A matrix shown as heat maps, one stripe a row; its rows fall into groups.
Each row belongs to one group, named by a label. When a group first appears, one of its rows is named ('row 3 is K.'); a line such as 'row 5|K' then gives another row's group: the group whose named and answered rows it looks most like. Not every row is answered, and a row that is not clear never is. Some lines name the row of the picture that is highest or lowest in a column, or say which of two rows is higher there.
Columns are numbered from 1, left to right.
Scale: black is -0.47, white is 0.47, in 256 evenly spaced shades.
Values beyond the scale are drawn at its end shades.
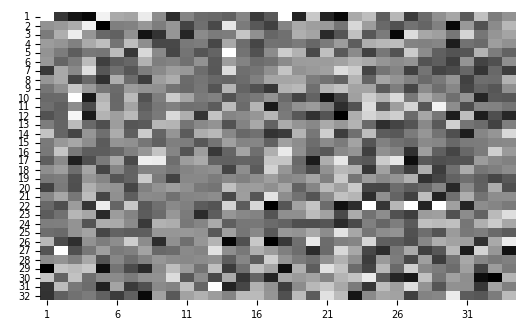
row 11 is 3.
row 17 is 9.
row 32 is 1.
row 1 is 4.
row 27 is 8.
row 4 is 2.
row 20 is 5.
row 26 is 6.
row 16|9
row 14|6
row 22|3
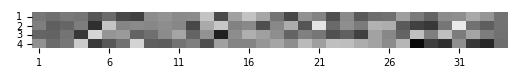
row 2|5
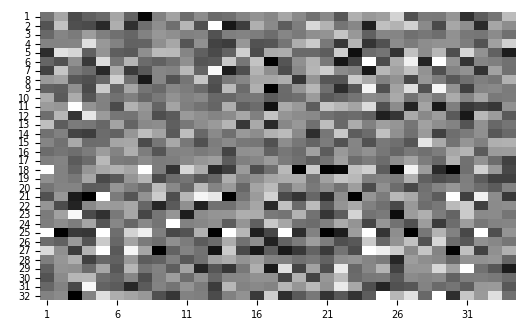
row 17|8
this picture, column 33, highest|32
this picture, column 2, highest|5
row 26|3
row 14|9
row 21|8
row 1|1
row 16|6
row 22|6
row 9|3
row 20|1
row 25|4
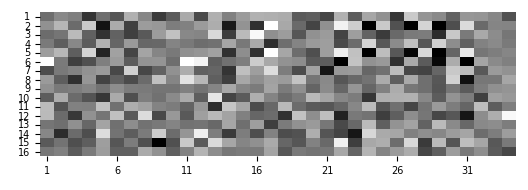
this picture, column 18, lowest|12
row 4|3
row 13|3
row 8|1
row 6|1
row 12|6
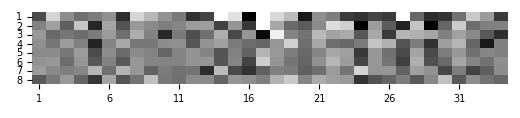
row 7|2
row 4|5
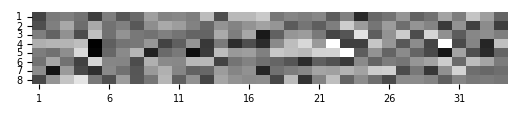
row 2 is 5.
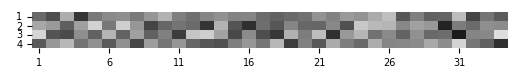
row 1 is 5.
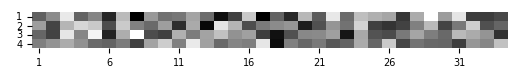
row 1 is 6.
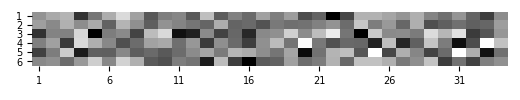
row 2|2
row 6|2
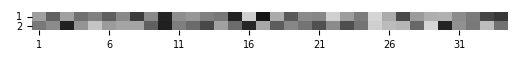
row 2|2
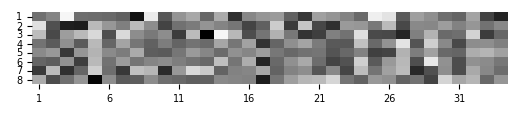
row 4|3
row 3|4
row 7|8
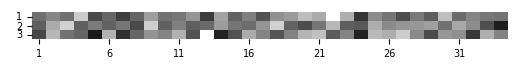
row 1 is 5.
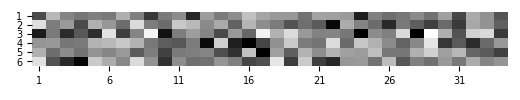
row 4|2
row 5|6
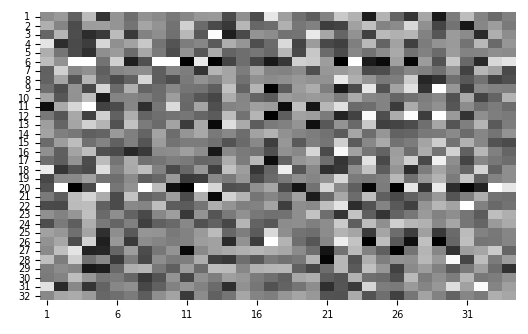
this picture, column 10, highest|6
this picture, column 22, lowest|6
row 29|9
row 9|3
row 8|8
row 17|3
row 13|4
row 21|4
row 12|3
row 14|1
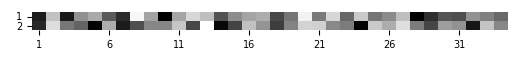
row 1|8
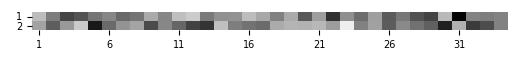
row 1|1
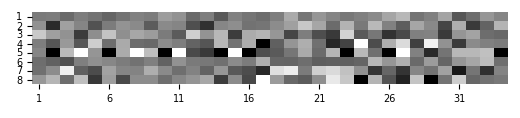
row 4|3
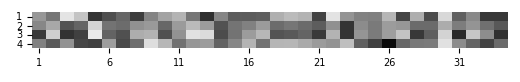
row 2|8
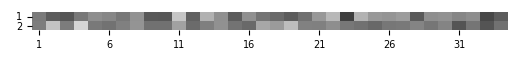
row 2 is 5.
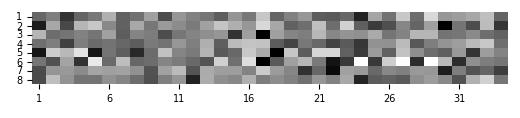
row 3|6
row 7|5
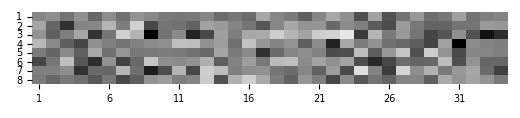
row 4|1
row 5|3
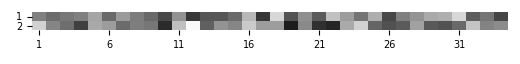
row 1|6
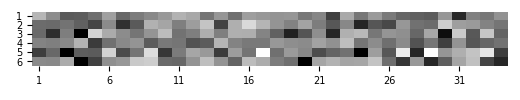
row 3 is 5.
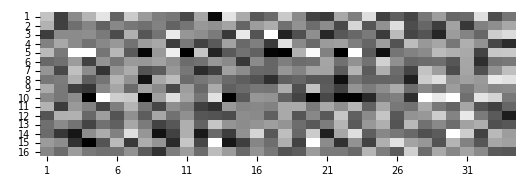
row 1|4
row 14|6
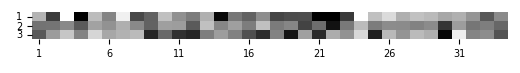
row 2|5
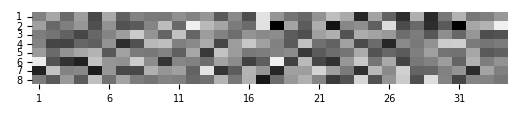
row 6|4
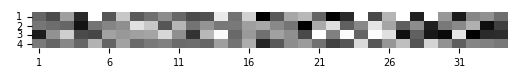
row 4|3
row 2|9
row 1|3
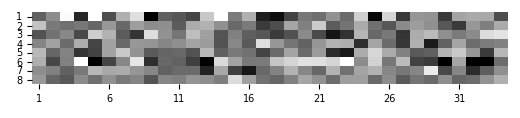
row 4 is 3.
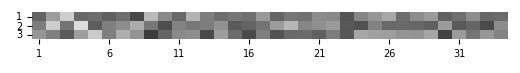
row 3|2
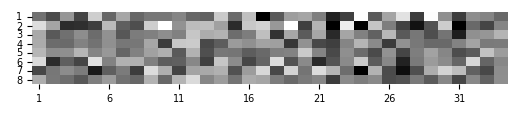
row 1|3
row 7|1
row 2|1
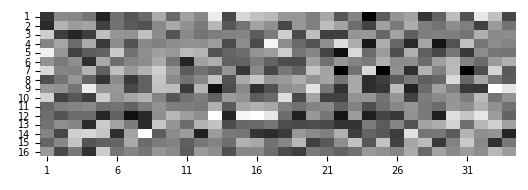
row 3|4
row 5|1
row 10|4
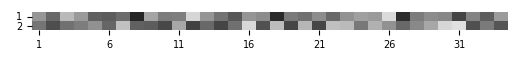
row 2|6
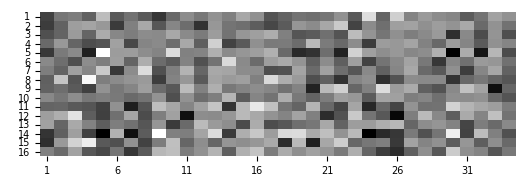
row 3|5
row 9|9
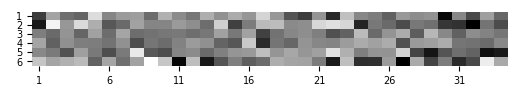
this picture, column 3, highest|6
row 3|3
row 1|5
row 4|6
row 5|8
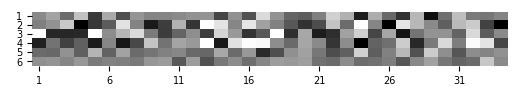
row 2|9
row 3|4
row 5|3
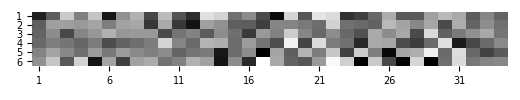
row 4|1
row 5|6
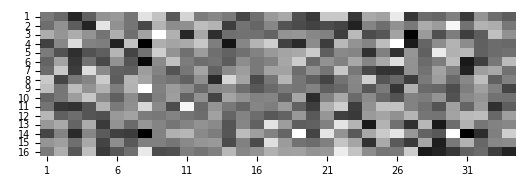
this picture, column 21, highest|14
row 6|1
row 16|8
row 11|9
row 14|1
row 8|4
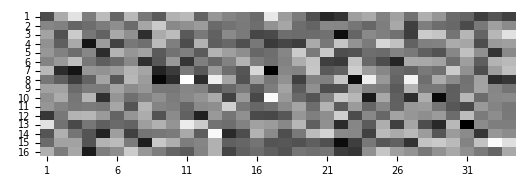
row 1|5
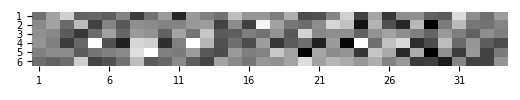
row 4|8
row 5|9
